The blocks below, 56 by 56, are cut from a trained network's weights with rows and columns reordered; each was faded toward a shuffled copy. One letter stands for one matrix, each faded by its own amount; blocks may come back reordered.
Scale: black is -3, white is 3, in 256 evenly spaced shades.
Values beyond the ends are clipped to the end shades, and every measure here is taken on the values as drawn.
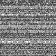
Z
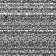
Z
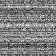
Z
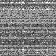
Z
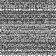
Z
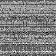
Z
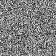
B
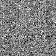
B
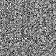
B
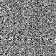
B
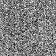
B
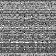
Z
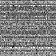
Z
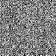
B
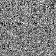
B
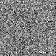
B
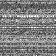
Z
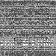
Z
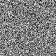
B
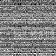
Z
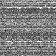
Z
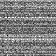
Z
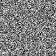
B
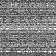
Z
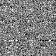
B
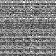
Z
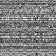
Z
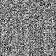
B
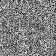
B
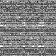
Z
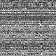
Z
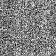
B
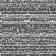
Z
